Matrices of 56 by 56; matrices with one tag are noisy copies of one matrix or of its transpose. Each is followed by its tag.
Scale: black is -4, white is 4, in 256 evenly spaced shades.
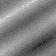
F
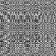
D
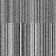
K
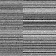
K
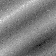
F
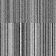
K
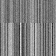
K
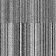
K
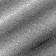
F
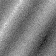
F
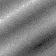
F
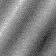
F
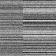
K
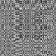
D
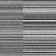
K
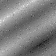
F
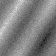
F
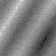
F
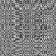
D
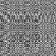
D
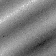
F
